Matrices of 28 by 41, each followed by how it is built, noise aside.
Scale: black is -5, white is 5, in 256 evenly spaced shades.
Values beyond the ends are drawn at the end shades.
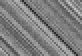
Toeplitz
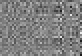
low rank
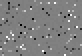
sparse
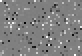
sparse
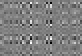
low rank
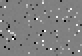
sparse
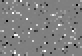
sparse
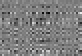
low rank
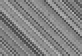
Toeplitz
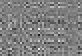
low rank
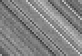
Toeplitz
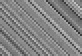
Toeplitz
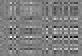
low rank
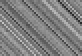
Toeplitz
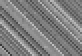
Toeplitz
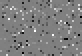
sparse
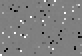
sparse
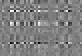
low rank
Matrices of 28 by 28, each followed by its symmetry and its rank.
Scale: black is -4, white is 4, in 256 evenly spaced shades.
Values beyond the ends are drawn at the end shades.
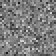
neither, full rank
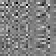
neither, rank three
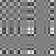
symmetric, rank one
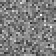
neither, full rank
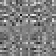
neither, rank three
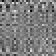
neither, rank three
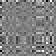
antisymmetric, rank two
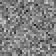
neither, full rank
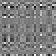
neither, rank two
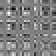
antisymmetric, rank two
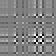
symmetric, rank one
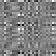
neither, rank two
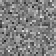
neither, full rank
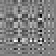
antisymmetric, rank two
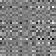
neither, rank two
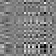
neither, rank two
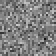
neither, full rank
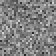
neither, full rank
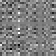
neither, rank three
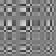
symmetric, rank one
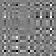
antisymmetric, rank two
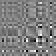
antisymmetric, rank two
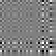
symmetric, rank one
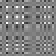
symmetric, rank one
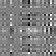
neither, rank two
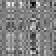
neither, rank two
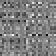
neither, rank three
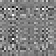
neither, rank three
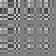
symmetric, rank one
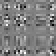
antisymmetric, rank two
